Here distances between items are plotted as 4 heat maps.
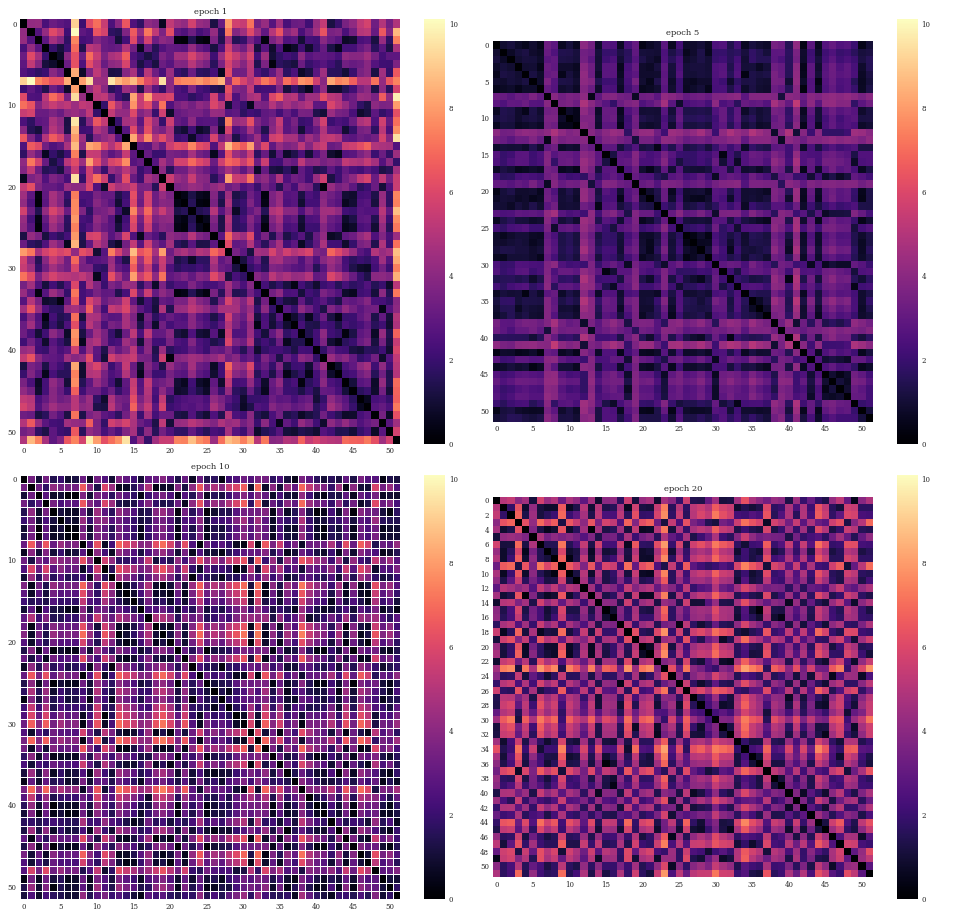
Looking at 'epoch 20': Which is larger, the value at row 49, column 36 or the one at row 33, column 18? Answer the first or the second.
the first
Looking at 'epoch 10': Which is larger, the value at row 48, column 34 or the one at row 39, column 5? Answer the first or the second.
the first
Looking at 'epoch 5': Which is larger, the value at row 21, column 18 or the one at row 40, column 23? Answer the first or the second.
the second
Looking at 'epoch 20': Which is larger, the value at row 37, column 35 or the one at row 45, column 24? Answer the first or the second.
the first
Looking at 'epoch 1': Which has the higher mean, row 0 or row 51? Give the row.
51
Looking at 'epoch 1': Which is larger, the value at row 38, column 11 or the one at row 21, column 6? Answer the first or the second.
the first
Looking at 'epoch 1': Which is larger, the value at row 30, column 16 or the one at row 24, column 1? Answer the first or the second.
the first
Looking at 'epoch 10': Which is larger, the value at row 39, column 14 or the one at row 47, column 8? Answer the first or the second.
the second
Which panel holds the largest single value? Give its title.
epoch 1
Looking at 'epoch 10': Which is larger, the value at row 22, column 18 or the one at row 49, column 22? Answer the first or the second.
the second
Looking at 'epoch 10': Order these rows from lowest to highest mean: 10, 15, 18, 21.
21, 15, 18, 10
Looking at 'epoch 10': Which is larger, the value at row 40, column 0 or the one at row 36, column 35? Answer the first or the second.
the second
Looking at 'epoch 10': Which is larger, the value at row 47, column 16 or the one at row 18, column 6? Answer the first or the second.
the second
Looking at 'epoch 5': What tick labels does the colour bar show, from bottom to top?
0, 2, 4, 6, 8, 10
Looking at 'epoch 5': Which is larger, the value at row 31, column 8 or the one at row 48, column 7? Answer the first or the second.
the second
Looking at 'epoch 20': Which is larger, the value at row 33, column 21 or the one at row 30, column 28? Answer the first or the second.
the second
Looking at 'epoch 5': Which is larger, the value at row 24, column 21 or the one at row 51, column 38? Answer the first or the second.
the second
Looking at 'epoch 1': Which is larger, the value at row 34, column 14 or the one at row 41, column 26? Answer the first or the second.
the first
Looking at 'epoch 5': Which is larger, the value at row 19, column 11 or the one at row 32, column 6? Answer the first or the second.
the first
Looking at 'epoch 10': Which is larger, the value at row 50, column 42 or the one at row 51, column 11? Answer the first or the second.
the second
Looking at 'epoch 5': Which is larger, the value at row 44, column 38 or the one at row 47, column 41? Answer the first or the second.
the first
